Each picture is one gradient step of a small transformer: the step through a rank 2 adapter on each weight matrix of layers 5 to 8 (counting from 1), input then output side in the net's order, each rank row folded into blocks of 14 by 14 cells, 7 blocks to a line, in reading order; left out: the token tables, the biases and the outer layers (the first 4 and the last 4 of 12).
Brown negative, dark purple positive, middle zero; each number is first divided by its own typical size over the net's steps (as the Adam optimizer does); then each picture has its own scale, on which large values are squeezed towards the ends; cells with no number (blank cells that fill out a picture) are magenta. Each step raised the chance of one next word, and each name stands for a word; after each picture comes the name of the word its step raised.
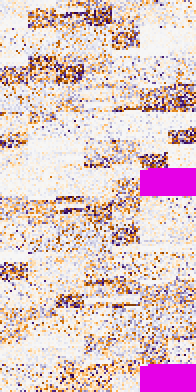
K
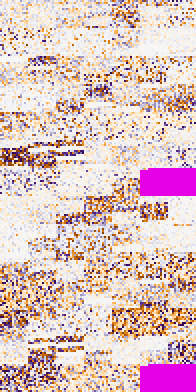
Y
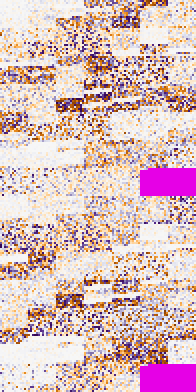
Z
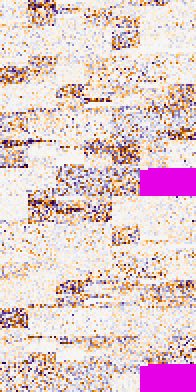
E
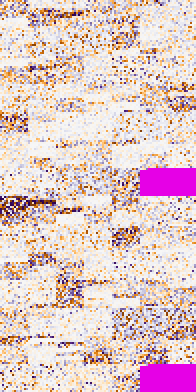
K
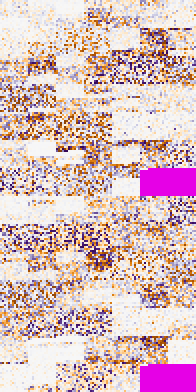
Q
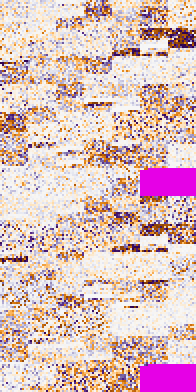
Z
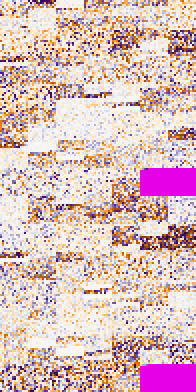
Z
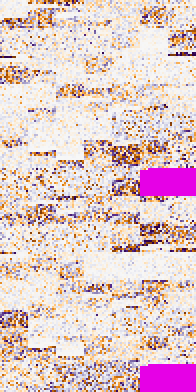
E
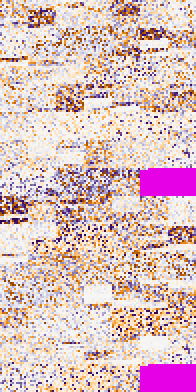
Q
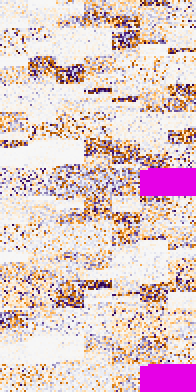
E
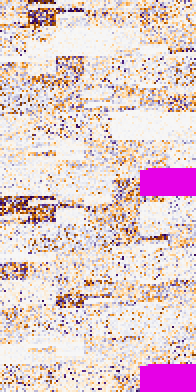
K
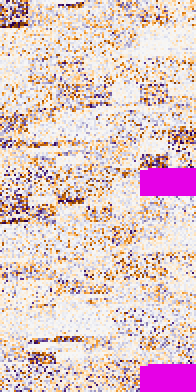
K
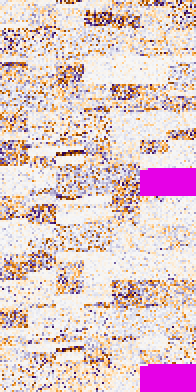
K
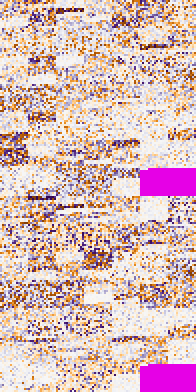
Q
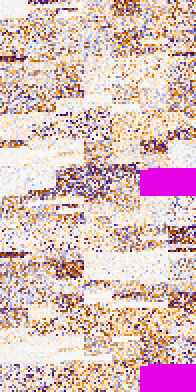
Q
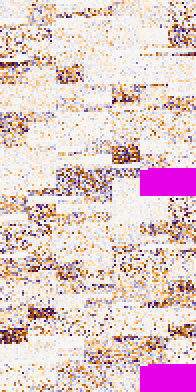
E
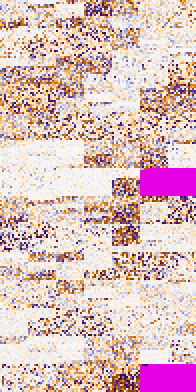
Z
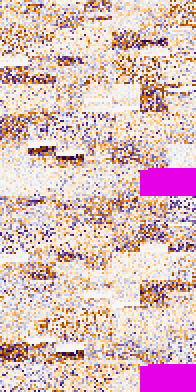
Z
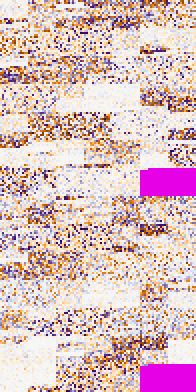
Z
